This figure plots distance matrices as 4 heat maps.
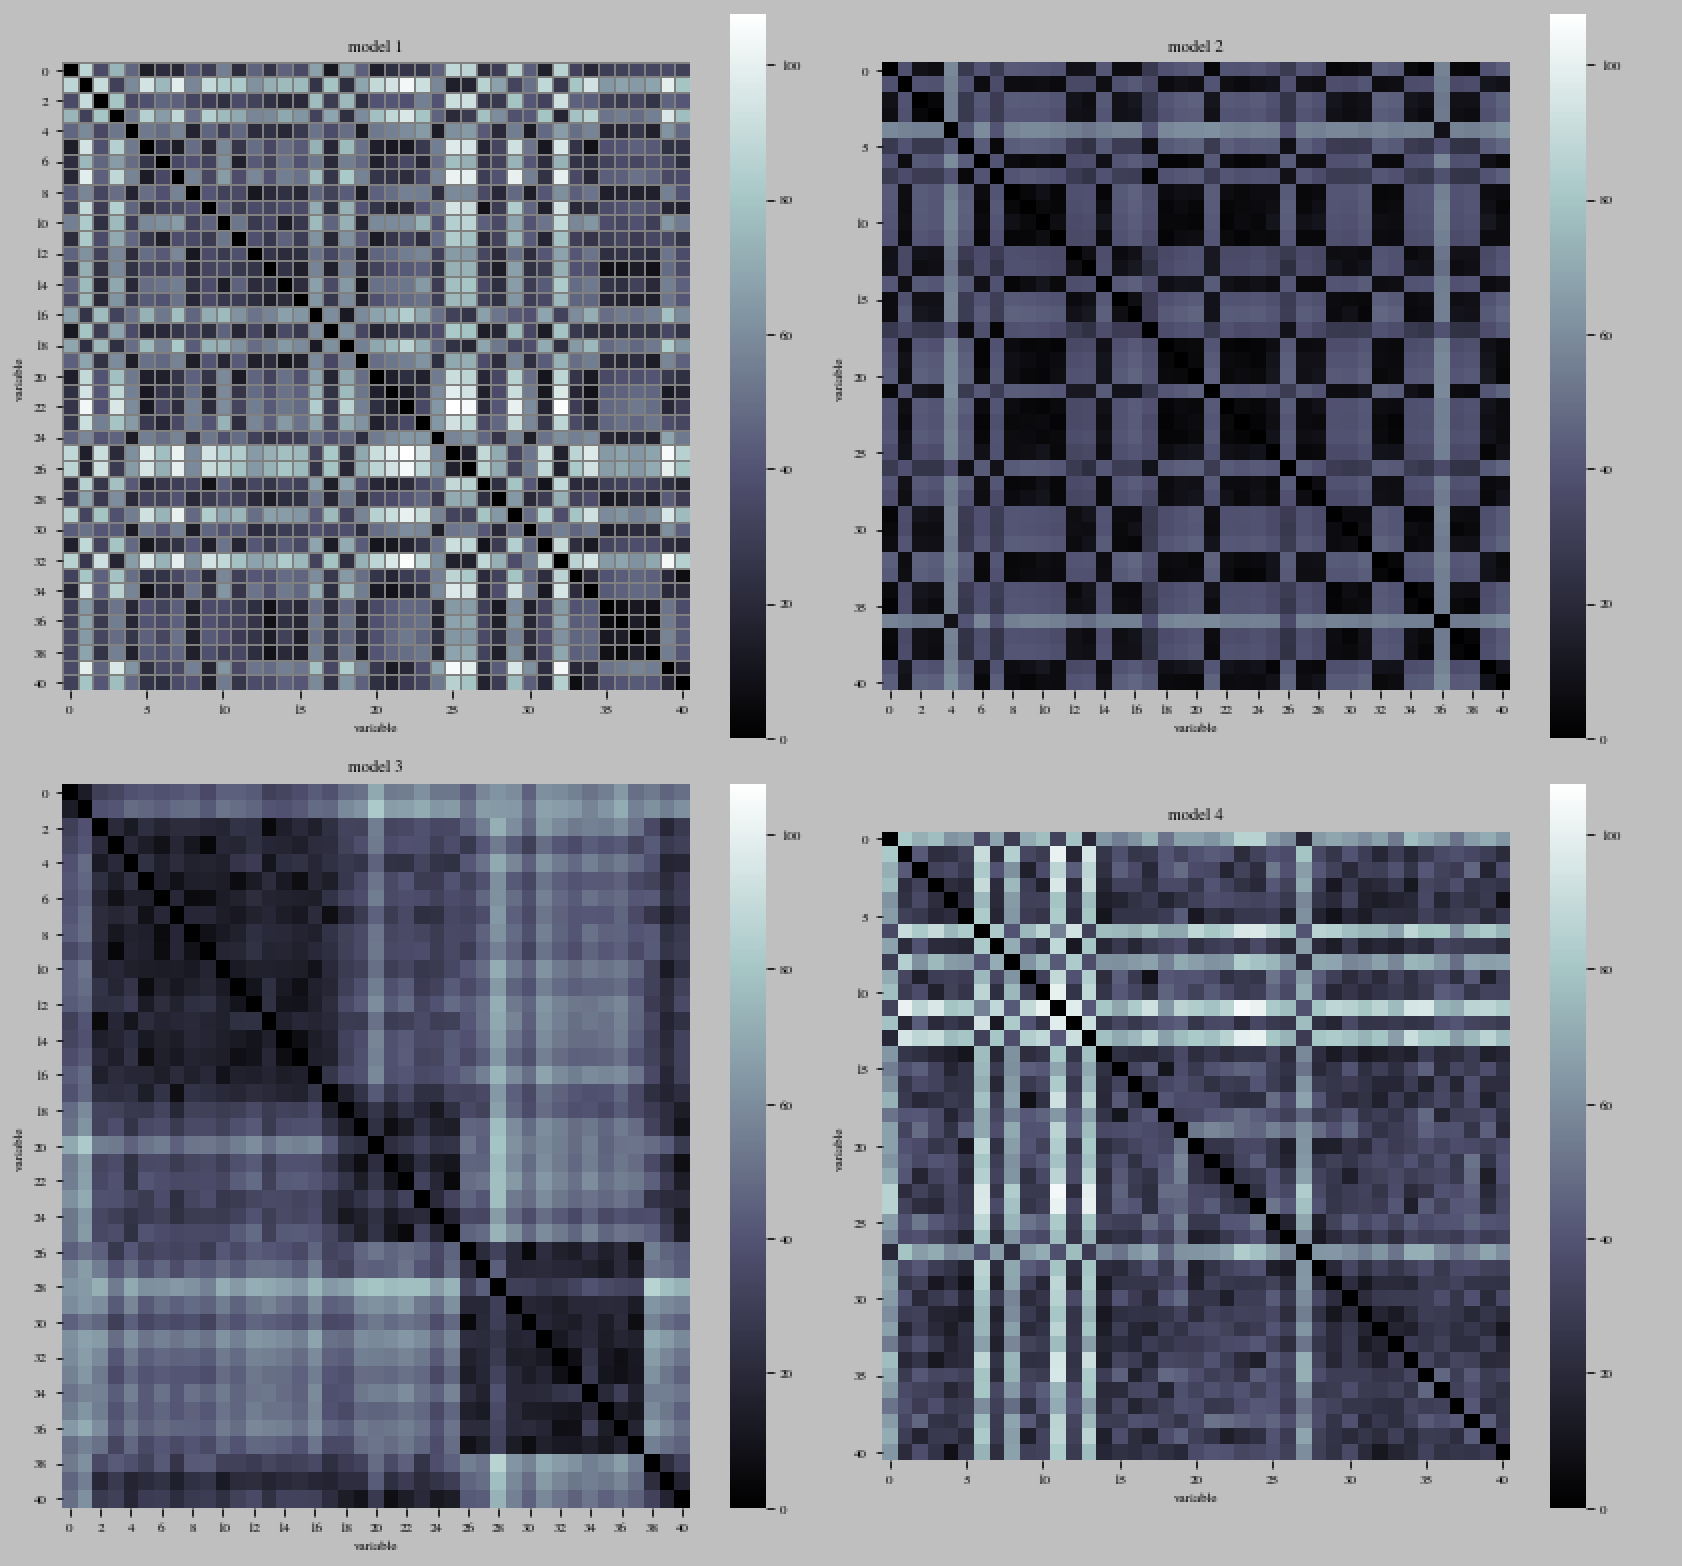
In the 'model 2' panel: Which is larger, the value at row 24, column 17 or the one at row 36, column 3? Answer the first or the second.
the second
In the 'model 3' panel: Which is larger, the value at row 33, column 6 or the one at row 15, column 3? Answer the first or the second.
the first
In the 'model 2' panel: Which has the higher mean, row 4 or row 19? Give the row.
4
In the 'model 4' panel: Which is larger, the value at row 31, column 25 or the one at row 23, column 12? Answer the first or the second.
the first
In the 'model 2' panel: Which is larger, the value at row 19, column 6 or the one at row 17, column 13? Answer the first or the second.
the second
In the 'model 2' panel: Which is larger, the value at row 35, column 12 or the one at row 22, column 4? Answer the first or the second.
the second
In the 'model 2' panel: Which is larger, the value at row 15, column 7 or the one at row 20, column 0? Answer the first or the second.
the second
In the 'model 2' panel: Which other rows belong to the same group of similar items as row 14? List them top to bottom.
1, 6, 8, 9, 10, 11, 18, 19, 20, 22, 23, 24, 25, 27, 28, 32, 33, 39, 40
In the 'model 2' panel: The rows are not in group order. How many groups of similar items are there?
4
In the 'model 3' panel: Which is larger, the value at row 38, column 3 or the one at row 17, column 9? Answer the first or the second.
the first
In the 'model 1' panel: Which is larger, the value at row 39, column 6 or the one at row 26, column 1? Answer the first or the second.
the first
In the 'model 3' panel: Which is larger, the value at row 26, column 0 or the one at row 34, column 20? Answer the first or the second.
the second
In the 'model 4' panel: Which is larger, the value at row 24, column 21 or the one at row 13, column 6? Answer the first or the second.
the first
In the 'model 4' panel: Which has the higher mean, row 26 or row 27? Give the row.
27
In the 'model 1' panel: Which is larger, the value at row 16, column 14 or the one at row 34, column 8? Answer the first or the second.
the first
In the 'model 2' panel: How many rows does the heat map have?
41
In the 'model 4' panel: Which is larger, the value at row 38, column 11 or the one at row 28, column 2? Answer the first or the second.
the first
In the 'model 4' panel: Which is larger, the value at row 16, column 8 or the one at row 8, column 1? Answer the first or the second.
the second
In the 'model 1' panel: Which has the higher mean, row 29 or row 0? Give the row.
29
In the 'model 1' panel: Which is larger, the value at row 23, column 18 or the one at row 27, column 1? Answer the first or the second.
the second
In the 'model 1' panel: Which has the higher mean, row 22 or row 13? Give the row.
22
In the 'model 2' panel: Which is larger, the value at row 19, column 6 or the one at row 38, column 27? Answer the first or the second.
the second
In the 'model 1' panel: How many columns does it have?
41
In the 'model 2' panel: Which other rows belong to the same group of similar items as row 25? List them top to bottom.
1, 6, 8, 9, 10, 11, 14, 18, 19, 20, 22, 23, 24, 27, 28, 32, 33, 39, 40
